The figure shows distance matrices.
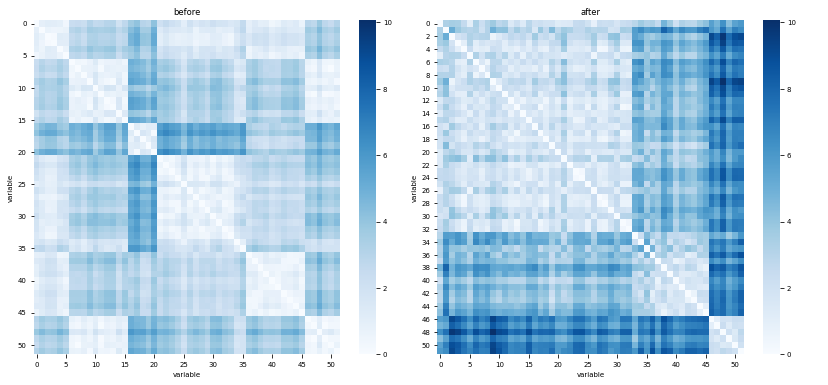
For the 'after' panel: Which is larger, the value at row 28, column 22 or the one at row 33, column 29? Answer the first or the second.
the second
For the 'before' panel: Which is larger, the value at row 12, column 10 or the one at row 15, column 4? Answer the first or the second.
the second
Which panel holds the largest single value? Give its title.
after
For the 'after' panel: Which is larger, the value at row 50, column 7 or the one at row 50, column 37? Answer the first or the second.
the first
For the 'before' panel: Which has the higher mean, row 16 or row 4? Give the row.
16
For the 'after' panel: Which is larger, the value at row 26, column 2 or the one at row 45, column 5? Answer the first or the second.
the second
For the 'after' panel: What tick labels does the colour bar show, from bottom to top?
0, 2, 4, 6, 8, 10
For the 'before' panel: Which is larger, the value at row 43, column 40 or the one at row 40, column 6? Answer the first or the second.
the second
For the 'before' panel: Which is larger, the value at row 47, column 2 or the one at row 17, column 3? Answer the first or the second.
the second
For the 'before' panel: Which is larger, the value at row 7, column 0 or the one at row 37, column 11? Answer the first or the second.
the second
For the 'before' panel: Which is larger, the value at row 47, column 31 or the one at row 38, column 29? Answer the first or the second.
the first
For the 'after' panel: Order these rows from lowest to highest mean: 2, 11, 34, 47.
11, 2, 34, 47
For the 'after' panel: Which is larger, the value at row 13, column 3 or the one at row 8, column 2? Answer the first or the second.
the second
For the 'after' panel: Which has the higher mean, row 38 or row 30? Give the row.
38
